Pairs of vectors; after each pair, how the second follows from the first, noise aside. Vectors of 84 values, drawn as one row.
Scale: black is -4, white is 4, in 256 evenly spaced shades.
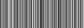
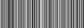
negated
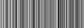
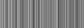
shrunk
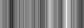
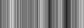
negated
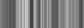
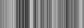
negated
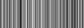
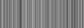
shrunk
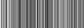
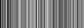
negated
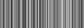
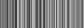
shuffled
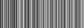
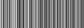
negated
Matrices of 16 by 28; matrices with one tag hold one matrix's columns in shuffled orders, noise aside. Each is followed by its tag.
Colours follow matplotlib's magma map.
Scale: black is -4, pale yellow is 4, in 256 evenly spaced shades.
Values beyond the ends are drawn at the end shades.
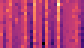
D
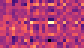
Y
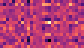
Y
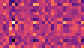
Y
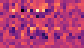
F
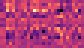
F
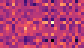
Y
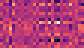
Y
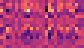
F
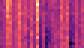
D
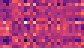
Y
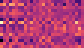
Y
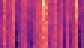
D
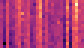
D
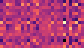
Y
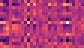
Y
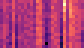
D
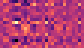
Y
